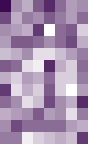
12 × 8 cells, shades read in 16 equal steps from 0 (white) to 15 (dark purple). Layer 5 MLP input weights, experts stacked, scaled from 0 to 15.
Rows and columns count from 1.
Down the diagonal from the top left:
15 5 5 9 2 5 3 6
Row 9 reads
9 7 2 4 11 7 5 13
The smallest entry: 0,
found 2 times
